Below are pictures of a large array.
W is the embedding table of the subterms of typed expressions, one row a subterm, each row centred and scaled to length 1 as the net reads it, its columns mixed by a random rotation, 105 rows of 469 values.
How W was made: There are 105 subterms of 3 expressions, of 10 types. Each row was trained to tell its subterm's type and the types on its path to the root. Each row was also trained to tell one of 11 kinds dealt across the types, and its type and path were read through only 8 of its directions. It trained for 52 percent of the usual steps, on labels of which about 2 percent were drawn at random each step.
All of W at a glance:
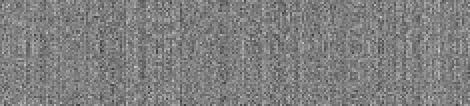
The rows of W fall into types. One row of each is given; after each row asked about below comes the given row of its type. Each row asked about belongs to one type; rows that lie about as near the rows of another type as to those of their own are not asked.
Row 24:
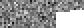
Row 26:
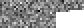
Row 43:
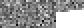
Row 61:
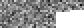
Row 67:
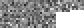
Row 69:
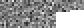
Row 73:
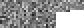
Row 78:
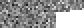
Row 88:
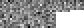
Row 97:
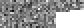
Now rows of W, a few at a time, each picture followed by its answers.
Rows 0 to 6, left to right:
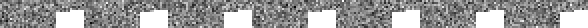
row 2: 78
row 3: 69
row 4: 43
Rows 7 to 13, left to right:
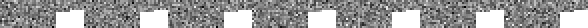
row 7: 43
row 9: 88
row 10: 43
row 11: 67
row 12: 88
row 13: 73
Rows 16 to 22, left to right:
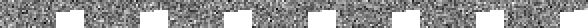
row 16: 78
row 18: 78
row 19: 43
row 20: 97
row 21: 78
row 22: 97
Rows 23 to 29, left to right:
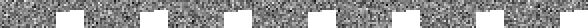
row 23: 88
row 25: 69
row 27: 69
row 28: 61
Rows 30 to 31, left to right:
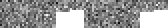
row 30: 61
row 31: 97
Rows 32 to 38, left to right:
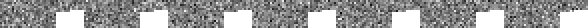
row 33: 24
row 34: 78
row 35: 78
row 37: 43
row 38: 69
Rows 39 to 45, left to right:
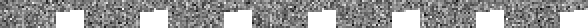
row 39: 69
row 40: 97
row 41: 78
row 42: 24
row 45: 24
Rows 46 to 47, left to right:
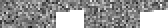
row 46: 26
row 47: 26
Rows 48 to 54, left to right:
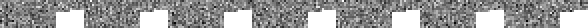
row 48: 97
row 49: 26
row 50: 97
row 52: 26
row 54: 78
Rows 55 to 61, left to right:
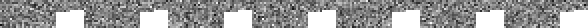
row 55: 69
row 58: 69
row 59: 97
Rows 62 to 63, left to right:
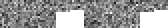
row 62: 67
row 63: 61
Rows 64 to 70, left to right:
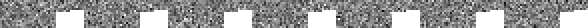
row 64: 88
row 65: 26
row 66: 43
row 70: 43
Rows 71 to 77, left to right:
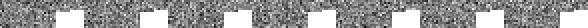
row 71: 69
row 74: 24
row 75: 43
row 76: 67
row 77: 26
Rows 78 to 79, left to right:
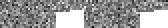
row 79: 24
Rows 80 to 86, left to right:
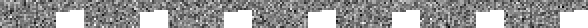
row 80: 97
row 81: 67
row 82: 69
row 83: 26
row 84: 73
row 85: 24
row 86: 69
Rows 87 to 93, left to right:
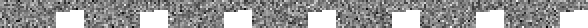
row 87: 67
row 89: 97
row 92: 61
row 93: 67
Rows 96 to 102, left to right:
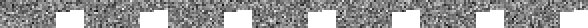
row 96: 78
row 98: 43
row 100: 73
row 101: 43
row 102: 24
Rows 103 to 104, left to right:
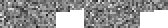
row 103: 78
